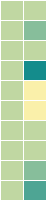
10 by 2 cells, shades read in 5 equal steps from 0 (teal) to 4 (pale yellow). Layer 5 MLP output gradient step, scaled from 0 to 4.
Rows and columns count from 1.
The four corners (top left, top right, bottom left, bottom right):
3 3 3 1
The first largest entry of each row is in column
1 1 1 1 2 2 1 1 1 1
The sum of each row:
6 5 6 3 7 7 6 6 5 4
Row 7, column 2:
3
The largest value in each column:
3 4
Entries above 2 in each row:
2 1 2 1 2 2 2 2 1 1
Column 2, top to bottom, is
3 2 3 0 4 4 3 3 2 1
